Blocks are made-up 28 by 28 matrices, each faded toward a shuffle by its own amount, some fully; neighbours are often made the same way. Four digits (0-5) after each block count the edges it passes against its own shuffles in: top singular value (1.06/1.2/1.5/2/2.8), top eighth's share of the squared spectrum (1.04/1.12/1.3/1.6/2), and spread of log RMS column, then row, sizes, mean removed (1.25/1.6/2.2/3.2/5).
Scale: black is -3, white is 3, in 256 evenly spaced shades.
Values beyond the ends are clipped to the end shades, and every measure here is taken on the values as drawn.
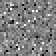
0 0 1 0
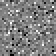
0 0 0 0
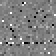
2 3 0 1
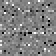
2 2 0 1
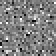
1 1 0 0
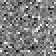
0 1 0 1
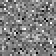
0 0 0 0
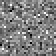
0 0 0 0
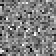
0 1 0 1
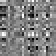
4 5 3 3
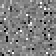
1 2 1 0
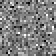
0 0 0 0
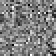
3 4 1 1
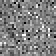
2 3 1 1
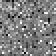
0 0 0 1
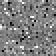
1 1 0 0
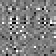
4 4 2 2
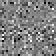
3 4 1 2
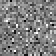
0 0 1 0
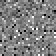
1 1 0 0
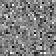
1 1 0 1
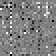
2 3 1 1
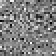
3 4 1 2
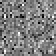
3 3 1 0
